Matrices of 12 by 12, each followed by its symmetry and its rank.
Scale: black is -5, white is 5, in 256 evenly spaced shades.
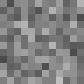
neither, full rank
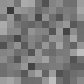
symmetric, full rank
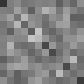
symmetric, full rank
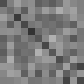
symmetric, full rank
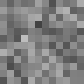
antisymmetric, full rank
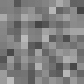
antisymmetric, full rank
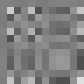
symmetric, rank two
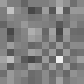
symmetric, rank two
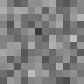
neither, full rank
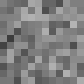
neither, full rank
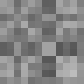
symmetric, rank two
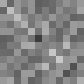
symmetric, full rank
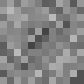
symmetric, full rank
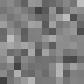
antisymmetric, full rank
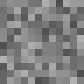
antisymmetric, full rank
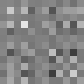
symmetric, rank two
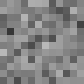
neither, full rank
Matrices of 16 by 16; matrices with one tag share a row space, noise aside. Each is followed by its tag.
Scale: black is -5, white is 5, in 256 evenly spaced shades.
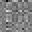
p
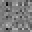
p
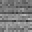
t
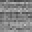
t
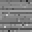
t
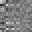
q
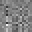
p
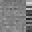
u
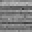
t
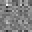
p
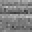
t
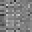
q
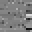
u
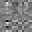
p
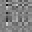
p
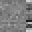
u
